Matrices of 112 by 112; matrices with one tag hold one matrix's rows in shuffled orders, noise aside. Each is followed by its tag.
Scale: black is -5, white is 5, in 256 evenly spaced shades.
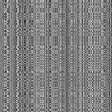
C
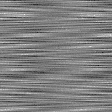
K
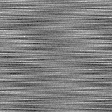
K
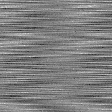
K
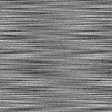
K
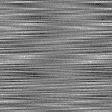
K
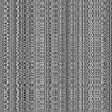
C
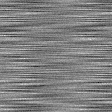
K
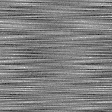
K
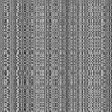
C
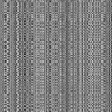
C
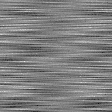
K
